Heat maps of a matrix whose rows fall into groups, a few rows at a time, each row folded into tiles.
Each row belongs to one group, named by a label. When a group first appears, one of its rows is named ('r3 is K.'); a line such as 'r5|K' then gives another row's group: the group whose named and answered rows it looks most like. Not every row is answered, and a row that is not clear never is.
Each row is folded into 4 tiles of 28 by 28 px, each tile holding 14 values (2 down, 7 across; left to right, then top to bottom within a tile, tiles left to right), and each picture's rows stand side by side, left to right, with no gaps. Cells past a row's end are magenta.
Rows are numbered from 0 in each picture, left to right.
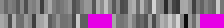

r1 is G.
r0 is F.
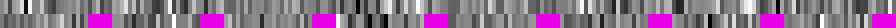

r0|G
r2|F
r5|G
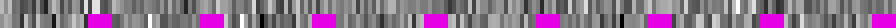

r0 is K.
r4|F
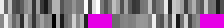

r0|K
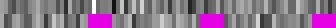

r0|G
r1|F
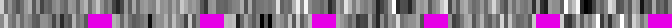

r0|K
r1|F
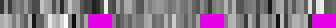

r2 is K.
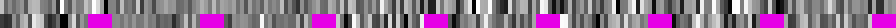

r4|G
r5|F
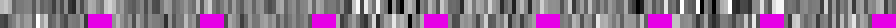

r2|K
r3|G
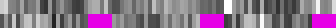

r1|F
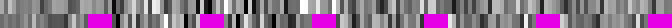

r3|K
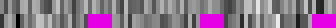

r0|K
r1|F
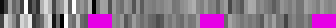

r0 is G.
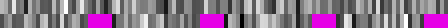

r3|K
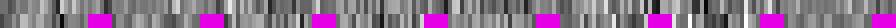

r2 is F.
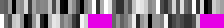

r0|G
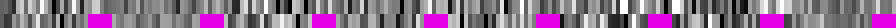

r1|G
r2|G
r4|F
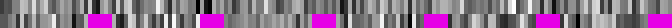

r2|G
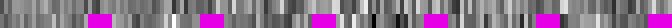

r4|F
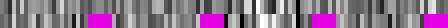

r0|F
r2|K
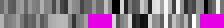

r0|G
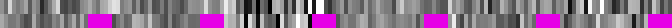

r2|K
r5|G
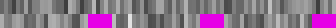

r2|F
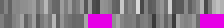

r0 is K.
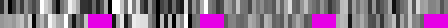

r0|G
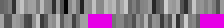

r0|G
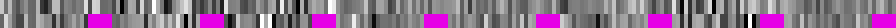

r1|G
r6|F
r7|K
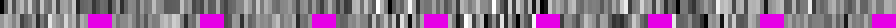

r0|F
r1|G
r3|G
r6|F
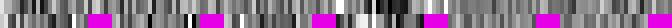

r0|K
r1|F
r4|K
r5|G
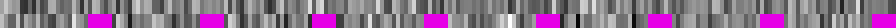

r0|K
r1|K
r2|K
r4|G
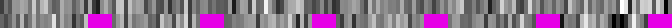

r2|G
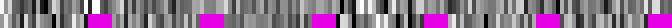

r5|K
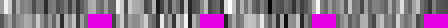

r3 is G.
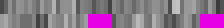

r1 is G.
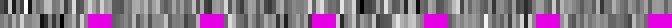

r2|K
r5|K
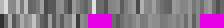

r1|G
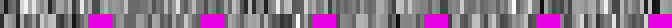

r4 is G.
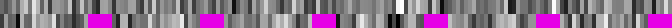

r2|G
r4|G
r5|F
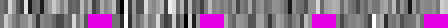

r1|F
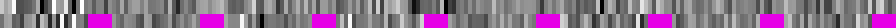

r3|F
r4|F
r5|F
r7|K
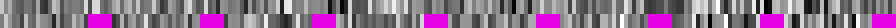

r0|K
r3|F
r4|G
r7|K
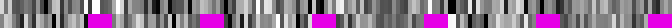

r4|F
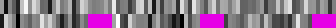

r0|K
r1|K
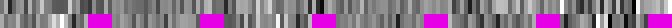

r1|K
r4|F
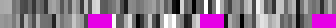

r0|K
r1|G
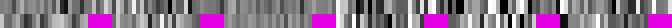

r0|G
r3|K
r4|G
